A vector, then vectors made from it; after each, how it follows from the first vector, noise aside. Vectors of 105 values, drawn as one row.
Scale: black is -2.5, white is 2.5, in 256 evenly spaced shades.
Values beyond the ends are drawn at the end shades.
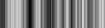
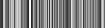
sign-scrambled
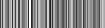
sign-scrambled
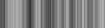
shrunk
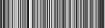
sign-scrambled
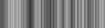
shrunk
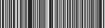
sign-scrambled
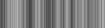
shrunk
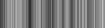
shrunk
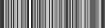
sign-scrambled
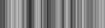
shrunk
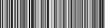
sign-scrambled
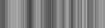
shrunk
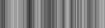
shrunk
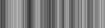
shrunk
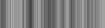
shrunk
